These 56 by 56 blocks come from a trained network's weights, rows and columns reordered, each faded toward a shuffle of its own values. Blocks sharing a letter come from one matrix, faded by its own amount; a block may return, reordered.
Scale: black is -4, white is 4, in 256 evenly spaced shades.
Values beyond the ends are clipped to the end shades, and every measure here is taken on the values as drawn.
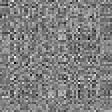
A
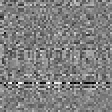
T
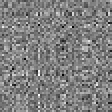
A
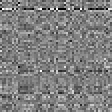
T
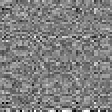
T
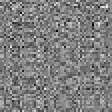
A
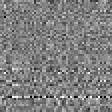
T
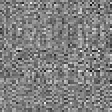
A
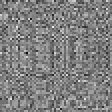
A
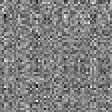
A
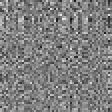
A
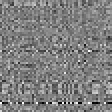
T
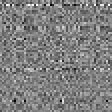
T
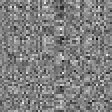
A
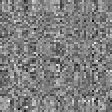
A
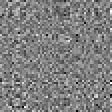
A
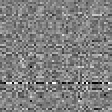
T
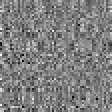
A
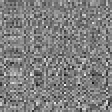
A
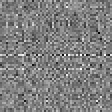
T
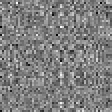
A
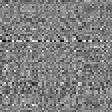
T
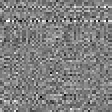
T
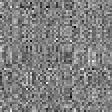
A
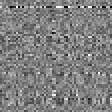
T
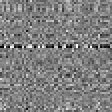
T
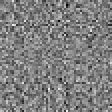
A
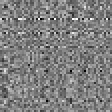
T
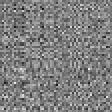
A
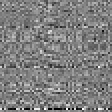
T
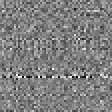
T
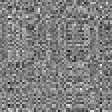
A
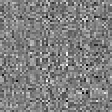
A
